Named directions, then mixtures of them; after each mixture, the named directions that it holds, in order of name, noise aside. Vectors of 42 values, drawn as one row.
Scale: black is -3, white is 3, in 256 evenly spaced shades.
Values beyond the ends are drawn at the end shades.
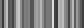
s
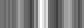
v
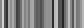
s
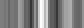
v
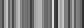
s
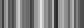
s, v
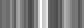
v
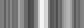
v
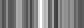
s, v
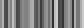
s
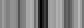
v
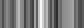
s, v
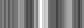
v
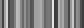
s
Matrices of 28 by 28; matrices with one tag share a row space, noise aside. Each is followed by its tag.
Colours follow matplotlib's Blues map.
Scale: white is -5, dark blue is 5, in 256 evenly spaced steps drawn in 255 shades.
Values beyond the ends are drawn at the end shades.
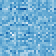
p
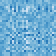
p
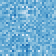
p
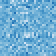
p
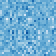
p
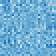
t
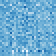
p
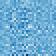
p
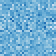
t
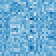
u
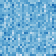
t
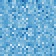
p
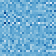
t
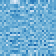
u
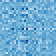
p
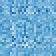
p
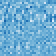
t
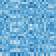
u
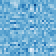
u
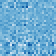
p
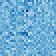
p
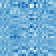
u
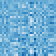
u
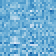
u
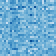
u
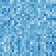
t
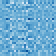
p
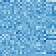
t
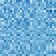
t
